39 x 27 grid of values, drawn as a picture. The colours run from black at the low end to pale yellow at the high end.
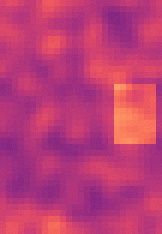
The middle right is the ninth with the highest average. On average the colour sits 50% of the way up the scale. In the middle right lies a patch that is higher than the rest. The texture is blotchy. Values change most from cell to cell in the middle right.
